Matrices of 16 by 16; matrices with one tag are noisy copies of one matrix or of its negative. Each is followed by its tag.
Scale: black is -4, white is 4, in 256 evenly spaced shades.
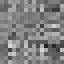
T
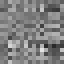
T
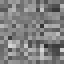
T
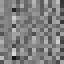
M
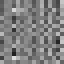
M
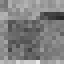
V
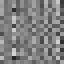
M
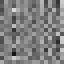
M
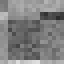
V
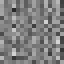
M
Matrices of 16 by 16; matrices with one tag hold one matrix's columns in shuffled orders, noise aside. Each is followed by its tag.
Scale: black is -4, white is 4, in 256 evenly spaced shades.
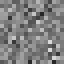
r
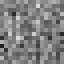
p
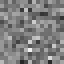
r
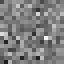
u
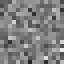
r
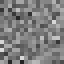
r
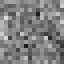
p
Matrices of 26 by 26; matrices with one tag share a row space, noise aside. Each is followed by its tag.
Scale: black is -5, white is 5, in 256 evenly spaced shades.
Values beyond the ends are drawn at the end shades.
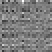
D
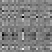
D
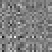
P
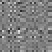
P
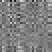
P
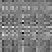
D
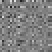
P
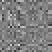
P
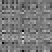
D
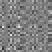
P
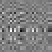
P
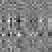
P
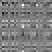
D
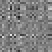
P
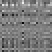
D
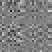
P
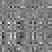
P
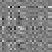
P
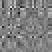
P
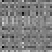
D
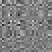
P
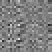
P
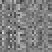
P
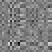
P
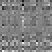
D
